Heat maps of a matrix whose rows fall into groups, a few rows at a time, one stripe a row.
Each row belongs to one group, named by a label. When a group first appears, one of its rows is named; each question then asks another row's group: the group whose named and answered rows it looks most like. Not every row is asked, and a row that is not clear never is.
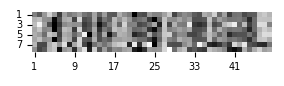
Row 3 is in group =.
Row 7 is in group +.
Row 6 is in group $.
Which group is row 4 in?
$
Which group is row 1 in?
$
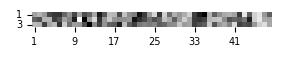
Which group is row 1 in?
=
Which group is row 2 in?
$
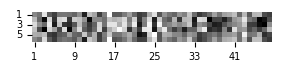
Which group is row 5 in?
=
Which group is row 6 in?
=
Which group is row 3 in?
+
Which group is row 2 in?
+
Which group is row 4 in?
+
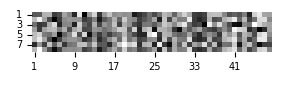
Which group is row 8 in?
=
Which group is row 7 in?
+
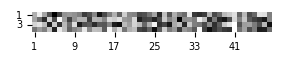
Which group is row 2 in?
+
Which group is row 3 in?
=
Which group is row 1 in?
=
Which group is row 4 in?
+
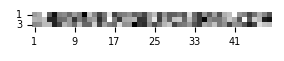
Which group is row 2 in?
=
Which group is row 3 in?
$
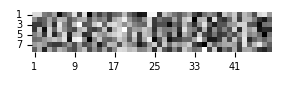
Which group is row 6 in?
+
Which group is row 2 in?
+
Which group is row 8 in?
+
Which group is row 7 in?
=
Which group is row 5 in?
+
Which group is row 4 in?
+
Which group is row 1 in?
=
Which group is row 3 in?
+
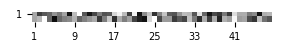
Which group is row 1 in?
+
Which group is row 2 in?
=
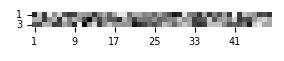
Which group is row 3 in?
$
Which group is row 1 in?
+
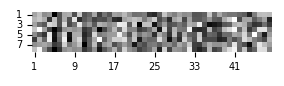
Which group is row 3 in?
+
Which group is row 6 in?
+
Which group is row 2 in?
=
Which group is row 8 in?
=
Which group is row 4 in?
=
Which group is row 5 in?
+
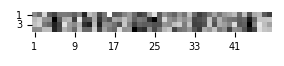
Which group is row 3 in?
$
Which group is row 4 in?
$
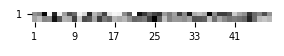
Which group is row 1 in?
+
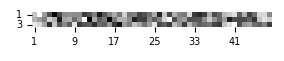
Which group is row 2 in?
$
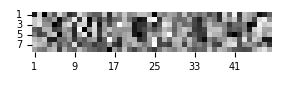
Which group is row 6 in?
=
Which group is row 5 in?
$
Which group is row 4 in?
$
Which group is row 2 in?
=
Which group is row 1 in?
+
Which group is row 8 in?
$
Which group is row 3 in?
$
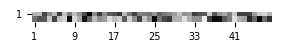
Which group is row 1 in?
$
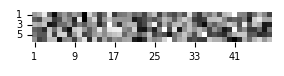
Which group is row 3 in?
=
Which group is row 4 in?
+
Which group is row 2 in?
$
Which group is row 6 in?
$
